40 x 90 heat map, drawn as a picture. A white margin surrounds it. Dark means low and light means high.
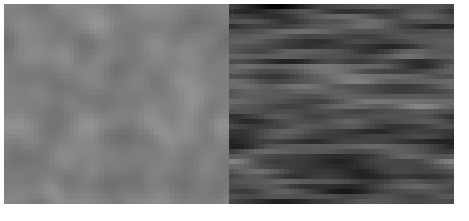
It is made of 1 by 2 panels. Panel 1,1: middling, blotchy, faint in contrast. Panel 1,2: low, streaked across.
